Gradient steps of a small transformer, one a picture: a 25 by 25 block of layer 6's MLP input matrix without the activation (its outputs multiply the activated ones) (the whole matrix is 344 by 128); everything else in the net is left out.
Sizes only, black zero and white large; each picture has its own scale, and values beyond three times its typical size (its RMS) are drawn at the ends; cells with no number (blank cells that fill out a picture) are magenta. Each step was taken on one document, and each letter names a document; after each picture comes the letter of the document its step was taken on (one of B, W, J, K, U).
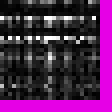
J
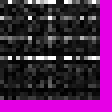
J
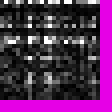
J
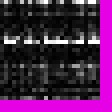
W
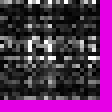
J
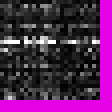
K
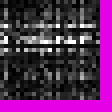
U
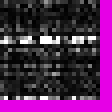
K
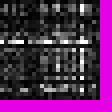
U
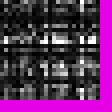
W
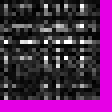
U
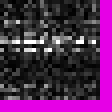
K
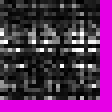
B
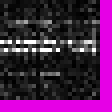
K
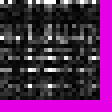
J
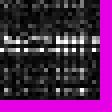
U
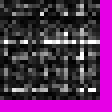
B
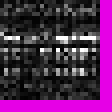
U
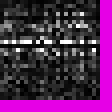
U
